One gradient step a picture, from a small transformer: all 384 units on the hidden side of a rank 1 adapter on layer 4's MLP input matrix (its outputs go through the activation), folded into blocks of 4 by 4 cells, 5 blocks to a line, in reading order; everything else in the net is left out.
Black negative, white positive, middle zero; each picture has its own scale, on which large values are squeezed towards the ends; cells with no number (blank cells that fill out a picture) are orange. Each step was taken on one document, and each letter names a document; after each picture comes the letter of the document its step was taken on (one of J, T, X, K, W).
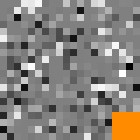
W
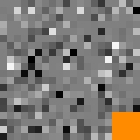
W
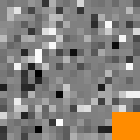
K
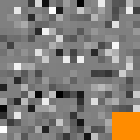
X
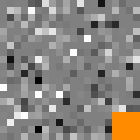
K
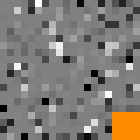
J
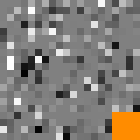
K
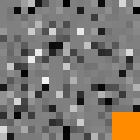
W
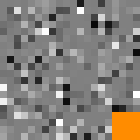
K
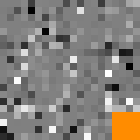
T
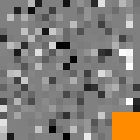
T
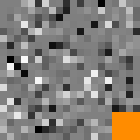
X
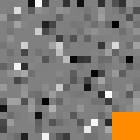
J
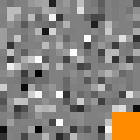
K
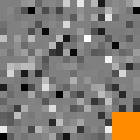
W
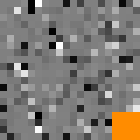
J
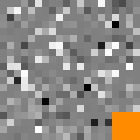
X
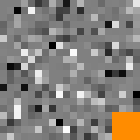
W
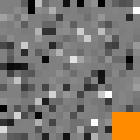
J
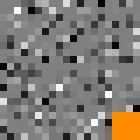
J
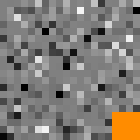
W
